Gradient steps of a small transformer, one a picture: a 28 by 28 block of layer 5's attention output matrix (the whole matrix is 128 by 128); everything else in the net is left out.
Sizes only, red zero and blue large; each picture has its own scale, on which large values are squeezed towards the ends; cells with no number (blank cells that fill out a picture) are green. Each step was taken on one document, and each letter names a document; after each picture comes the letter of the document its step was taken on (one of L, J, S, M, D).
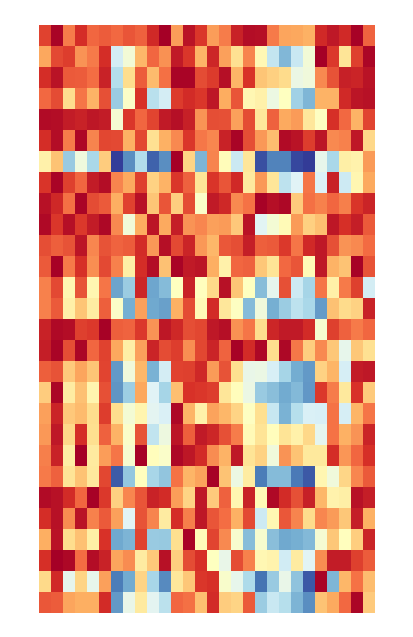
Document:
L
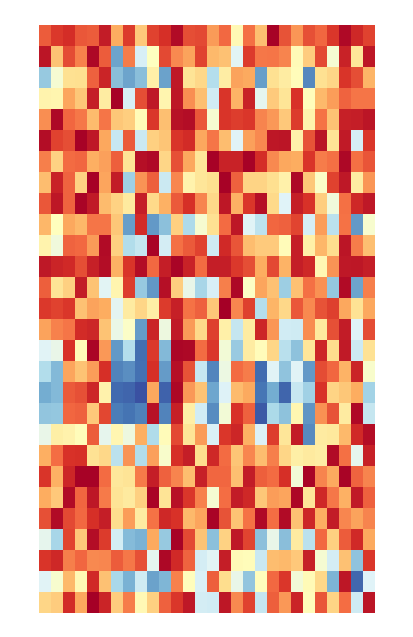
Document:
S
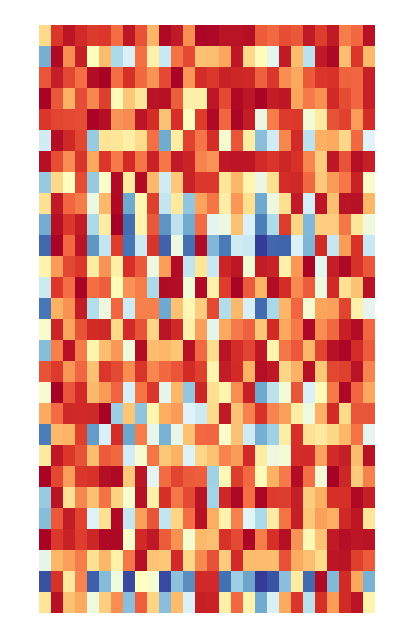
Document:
L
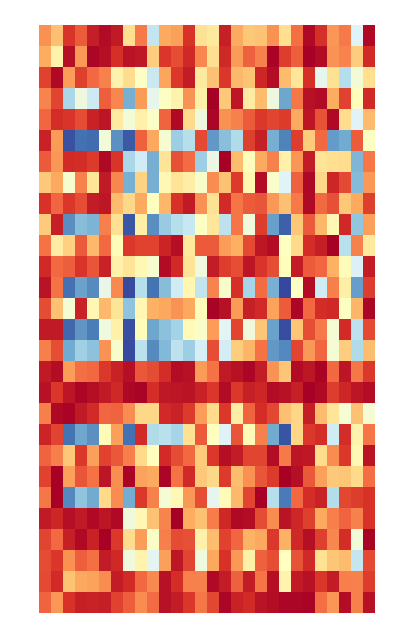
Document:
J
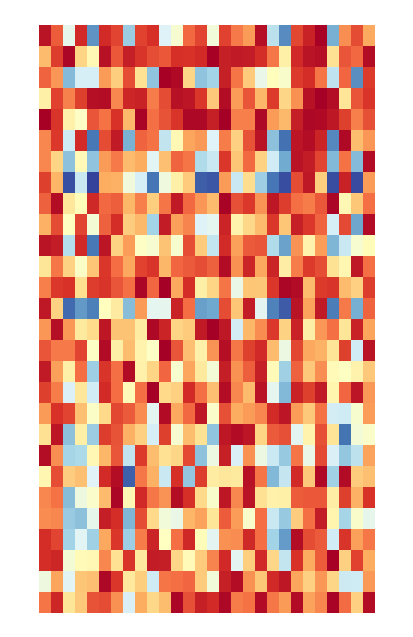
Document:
J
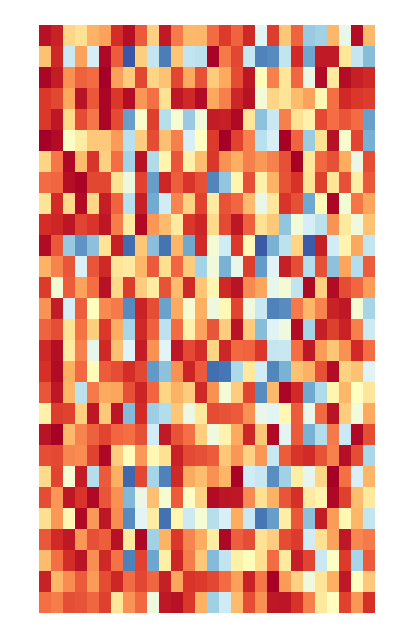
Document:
L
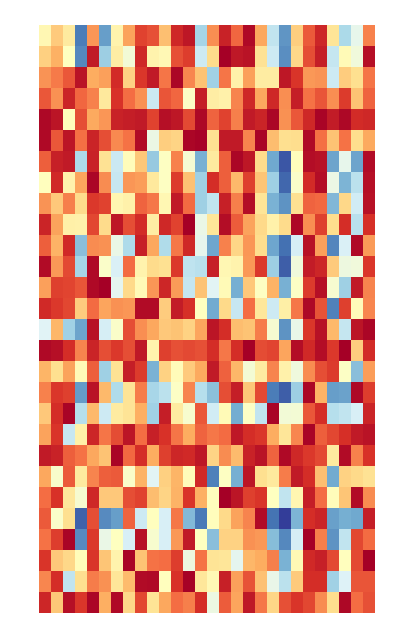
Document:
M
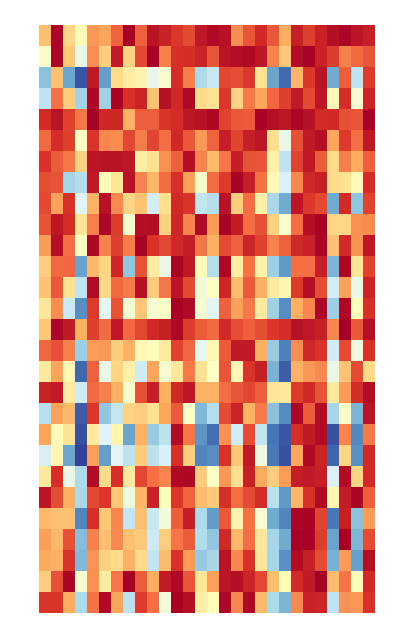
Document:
M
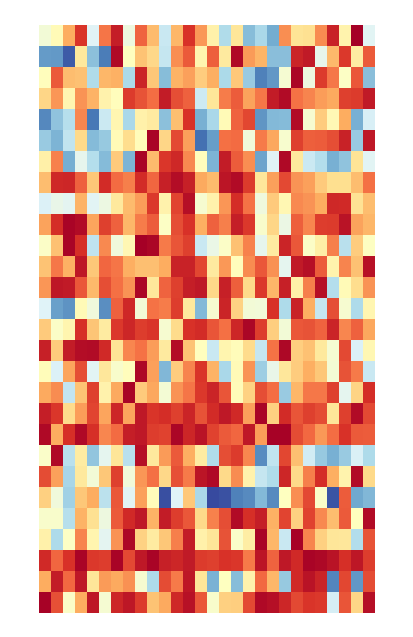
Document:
S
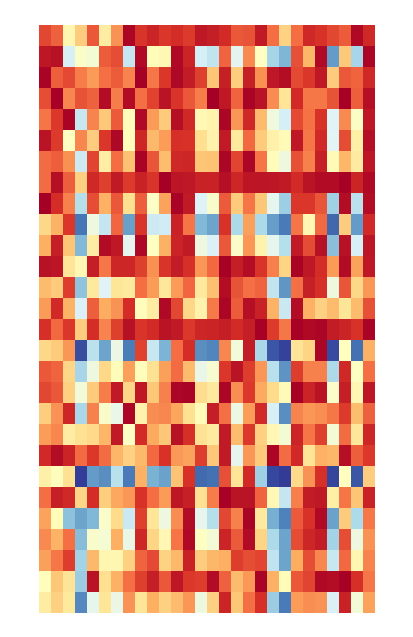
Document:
M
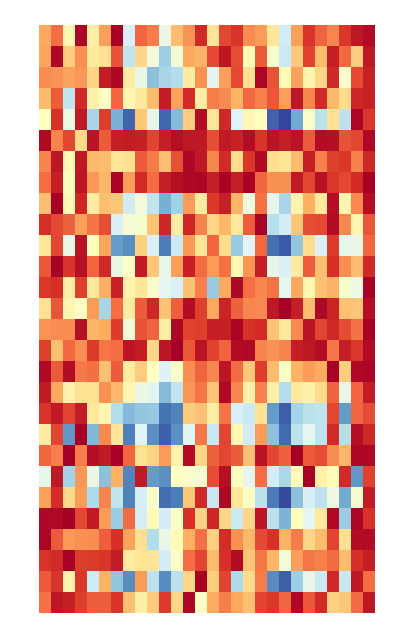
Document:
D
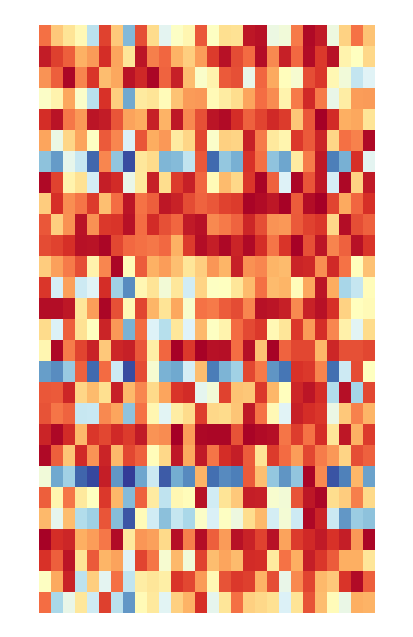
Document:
J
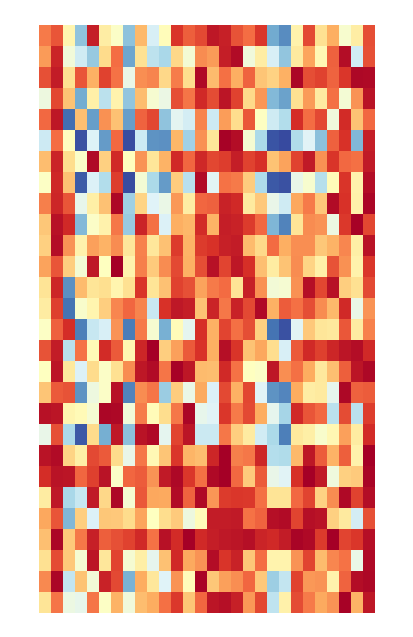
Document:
D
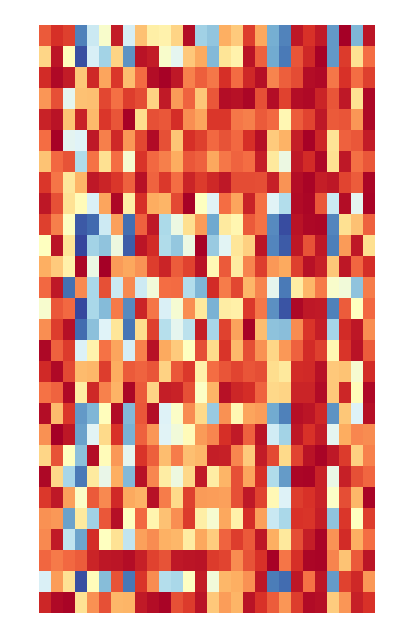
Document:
J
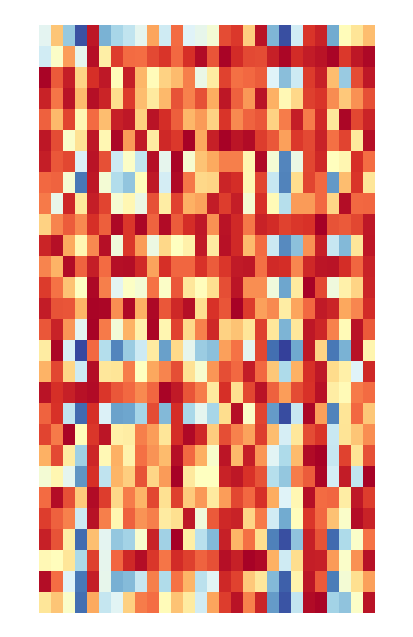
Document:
M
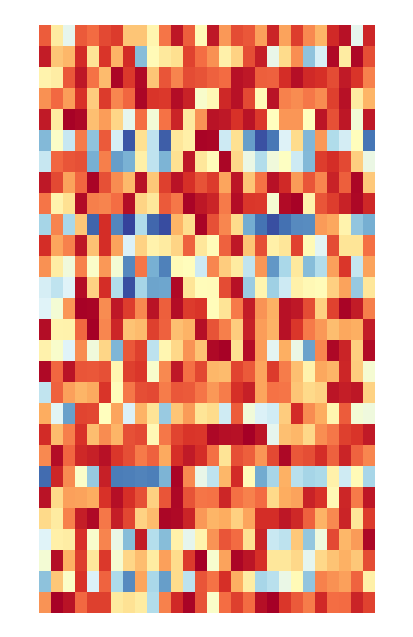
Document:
L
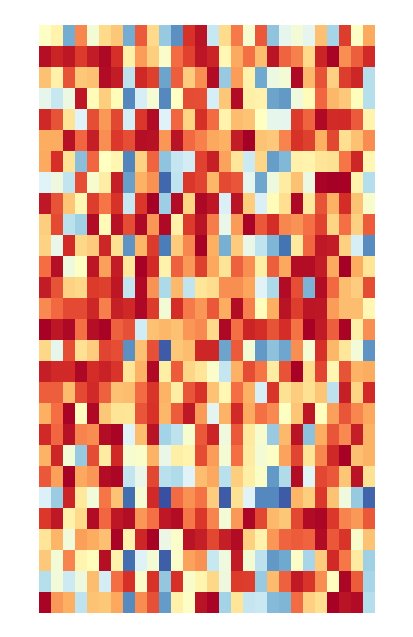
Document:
D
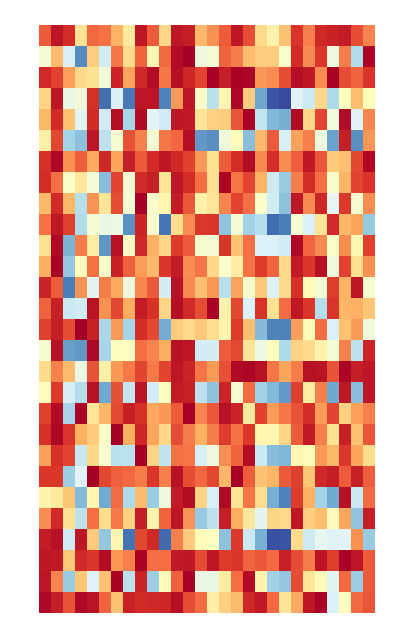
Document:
D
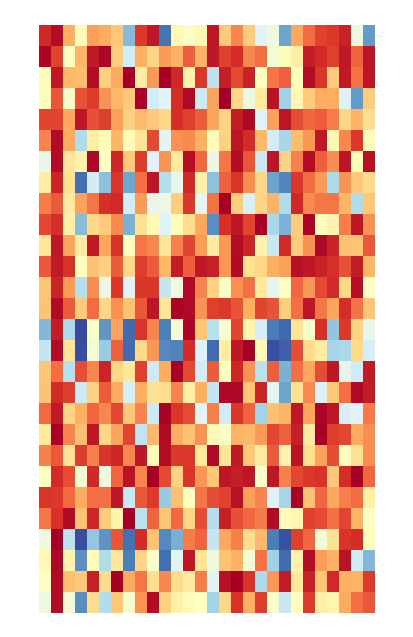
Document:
D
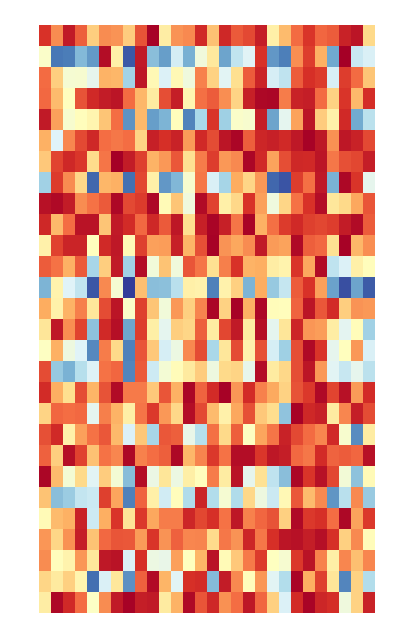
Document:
J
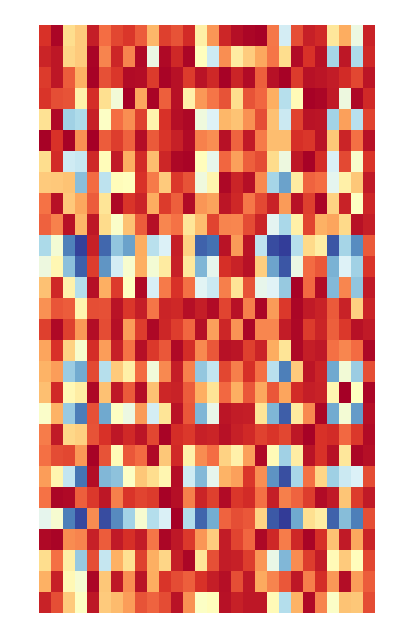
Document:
M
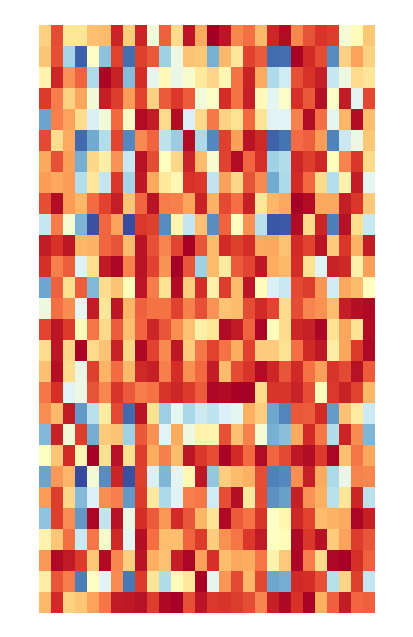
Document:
J
